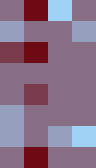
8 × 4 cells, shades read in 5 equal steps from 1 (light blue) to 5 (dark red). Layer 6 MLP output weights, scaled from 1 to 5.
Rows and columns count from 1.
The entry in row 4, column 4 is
3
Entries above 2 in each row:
3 2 4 4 4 3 1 4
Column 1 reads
3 2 4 3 3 2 2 3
